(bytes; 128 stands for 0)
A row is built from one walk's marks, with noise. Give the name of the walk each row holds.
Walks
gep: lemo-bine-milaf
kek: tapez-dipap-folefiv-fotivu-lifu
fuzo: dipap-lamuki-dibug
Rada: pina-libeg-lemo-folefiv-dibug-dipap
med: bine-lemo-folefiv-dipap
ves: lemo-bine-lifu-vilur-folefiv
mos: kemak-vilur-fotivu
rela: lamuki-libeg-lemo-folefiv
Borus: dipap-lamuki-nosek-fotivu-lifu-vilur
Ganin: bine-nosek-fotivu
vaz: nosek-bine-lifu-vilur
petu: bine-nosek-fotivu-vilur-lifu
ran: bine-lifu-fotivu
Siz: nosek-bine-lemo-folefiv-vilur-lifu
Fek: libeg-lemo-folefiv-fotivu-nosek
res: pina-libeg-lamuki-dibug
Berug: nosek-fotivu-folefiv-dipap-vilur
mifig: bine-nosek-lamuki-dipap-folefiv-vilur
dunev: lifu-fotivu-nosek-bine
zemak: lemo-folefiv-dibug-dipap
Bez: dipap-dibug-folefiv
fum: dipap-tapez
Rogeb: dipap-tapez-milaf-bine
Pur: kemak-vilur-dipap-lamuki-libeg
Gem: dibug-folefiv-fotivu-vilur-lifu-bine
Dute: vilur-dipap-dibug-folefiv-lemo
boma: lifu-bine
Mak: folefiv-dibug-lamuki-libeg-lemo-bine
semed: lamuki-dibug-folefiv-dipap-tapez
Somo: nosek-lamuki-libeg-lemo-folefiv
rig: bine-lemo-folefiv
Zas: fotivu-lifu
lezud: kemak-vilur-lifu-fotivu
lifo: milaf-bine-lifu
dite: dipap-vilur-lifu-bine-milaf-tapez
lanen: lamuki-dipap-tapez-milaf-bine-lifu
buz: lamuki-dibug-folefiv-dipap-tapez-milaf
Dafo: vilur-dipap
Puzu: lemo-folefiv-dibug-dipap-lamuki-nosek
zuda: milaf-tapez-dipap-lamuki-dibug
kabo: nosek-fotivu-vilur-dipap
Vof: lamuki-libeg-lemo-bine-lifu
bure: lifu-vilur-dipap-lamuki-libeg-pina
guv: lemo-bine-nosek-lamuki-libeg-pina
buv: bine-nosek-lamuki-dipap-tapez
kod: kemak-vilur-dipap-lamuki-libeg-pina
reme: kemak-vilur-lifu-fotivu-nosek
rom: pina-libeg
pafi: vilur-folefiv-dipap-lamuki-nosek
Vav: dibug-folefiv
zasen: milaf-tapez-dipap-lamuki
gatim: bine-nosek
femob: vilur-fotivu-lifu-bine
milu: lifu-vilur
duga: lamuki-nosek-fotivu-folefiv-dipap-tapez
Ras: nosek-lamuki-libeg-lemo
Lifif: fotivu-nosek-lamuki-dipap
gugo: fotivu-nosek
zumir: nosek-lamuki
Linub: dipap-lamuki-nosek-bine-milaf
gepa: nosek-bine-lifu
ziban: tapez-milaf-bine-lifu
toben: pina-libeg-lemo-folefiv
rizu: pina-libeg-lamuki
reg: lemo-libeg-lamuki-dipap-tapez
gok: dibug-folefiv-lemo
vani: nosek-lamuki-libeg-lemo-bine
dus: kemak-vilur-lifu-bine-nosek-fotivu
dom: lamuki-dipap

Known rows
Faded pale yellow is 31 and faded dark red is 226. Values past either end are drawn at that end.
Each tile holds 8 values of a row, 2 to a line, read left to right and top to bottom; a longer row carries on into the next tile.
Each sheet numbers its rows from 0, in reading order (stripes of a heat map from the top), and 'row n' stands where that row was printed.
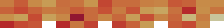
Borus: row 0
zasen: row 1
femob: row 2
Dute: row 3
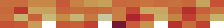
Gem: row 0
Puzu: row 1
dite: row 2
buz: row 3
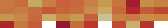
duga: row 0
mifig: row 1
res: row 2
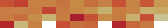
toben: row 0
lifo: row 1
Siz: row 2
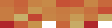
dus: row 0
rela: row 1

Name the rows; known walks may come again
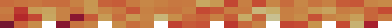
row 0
dite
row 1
Rogeb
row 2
gok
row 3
Lifif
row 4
ves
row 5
ran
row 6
Ras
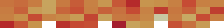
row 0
petu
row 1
Borus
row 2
Rada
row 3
reme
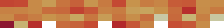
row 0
guv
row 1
fuzo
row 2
med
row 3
Dute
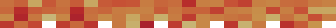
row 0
buz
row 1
zuda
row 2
rela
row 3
rom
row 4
toben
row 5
femob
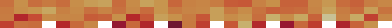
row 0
lifo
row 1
Ganin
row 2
Linub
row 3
buv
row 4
Somo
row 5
mifig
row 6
dus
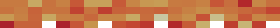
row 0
duga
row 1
kabo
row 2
Puzu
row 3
kek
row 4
rizu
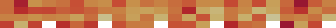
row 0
res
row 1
pafi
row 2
rig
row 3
Gem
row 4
Siz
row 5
bure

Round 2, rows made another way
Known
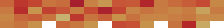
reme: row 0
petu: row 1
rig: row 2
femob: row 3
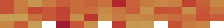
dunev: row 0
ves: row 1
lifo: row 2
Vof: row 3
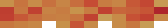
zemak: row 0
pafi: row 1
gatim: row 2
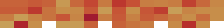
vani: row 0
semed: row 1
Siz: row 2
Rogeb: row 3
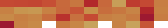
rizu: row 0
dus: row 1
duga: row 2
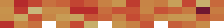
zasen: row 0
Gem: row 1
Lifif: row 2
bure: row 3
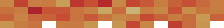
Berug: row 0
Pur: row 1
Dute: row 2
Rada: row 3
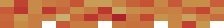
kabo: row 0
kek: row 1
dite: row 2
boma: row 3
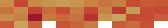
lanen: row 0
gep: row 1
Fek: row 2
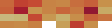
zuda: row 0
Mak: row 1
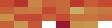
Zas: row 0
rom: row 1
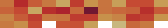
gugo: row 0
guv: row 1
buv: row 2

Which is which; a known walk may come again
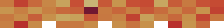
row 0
Rogeb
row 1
bure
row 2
med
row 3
zumir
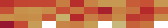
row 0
toben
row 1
petu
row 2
buv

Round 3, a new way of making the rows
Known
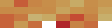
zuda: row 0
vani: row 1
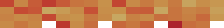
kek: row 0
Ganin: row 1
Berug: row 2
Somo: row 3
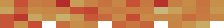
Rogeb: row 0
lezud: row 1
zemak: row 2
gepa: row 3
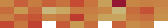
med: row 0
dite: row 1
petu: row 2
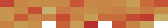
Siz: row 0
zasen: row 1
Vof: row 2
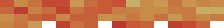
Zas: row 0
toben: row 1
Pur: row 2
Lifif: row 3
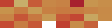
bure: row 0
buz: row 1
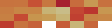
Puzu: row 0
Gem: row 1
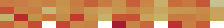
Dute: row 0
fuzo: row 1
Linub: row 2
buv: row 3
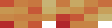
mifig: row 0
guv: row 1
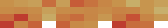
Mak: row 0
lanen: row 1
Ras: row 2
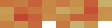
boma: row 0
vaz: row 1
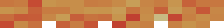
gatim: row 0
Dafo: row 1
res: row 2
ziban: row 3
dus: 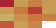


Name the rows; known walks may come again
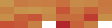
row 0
dom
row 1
rela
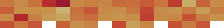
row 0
Rada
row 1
petu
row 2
ran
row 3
bure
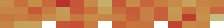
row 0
lifo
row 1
duga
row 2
gugo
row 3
res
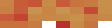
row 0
fum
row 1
Ganin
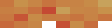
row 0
rom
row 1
zumir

